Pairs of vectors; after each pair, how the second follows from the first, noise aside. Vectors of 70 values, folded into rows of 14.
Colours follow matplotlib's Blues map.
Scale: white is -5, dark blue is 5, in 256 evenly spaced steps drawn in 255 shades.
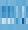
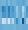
copied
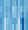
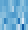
sign-scrambled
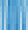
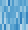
sign-scrambled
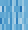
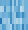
sign-scrambled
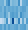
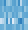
sign-scrambled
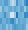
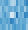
copied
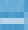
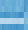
copied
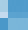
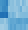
negated
